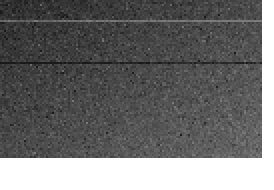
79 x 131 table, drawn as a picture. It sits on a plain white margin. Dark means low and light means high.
On average the colour sits 30% of the way up the scale. The halves do not mirror each other. The bottom right is the ninth with the highest average. Values rise toward the bottom right. Rows 11 and 32 differ from the rows beside them.
